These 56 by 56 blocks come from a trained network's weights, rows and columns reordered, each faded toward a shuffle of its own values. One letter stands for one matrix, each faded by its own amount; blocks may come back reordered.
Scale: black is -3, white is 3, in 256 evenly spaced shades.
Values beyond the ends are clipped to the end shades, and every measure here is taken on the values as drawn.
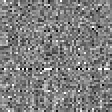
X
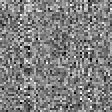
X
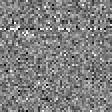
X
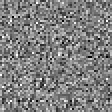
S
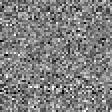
S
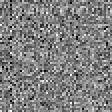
X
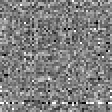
X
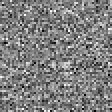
S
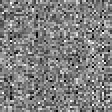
X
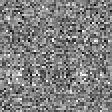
S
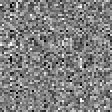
X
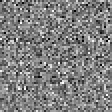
S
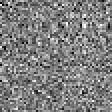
S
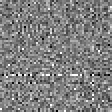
X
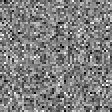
S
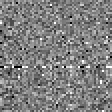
X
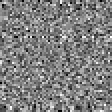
S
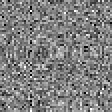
X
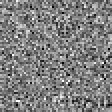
S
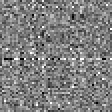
X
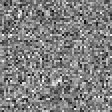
S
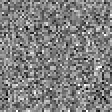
S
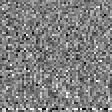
X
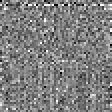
X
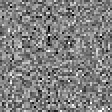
X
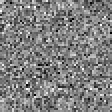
S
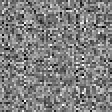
X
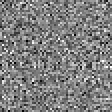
S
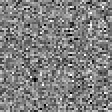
X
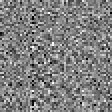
X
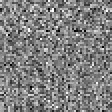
S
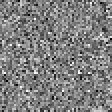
S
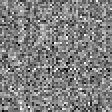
S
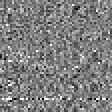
X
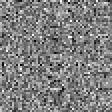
S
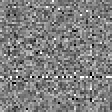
X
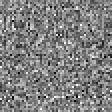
S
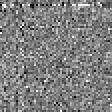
X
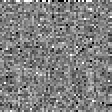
X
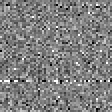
X
